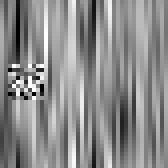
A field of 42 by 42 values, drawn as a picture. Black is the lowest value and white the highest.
In the middle left lies a patch that is rougher than the rest. The middle left is the roughest part. There is no overall slope. Streaks run downward. The halves do not mirror each other.
